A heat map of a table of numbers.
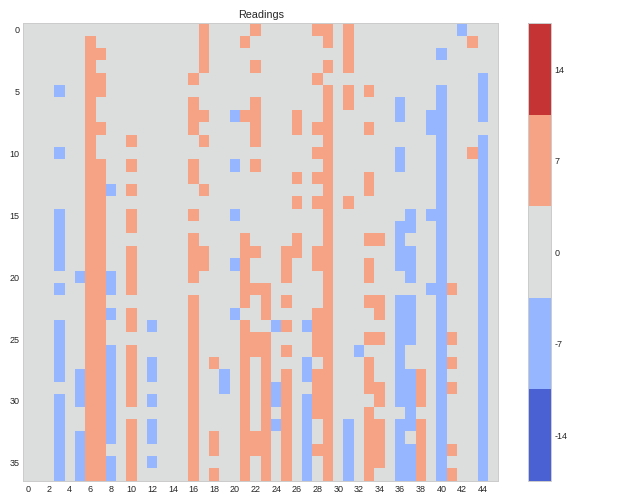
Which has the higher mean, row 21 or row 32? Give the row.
21
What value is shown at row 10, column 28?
7
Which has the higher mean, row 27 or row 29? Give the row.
29
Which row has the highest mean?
34
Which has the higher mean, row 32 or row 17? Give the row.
17
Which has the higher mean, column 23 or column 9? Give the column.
23
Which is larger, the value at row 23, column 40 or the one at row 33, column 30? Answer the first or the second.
the second
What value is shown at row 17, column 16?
7
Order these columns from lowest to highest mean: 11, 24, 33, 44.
44, 24, 11, 33
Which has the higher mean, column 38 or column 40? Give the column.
38
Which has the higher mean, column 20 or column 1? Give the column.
1
